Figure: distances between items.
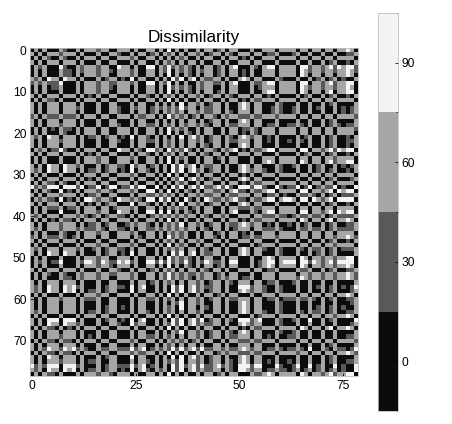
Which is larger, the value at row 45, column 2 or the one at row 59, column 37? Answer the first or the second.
the second
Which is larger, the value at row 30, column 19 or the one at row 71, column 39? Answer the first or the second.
the second
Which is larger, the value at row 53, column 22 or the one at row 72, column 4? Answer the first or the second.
the second
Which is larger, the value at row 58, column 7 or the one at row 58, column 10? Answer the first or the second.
the second
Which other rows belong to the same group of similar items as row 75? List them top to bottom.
1, 3, 7, 11, 13, 14, 15, 17, 18, 21, 22, 23, 25, 28, 29, 31, 33, 35, 37, 40, 42, 43, 46, 48, 49, 53, 56, 57, 58, 60, 61, 62, 63, 65, 66, 68, 69, 71, 72, 74, 76, 77
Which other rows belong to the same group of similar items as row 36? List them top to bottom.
0, 2, 4, 5, 6, 8, 9, 10, 12, 16, 19, 20, 24, 26, 27, 30, 32, 34, 38, 39, 41, 44, 45, 47, 50, 51, 52, 54, 55, 59, 64, 67, 70, 73, 78
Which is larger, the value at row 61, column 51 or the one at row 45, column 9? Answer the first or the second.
the first
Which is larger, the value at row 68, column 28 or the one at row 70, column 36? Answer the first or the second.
the second
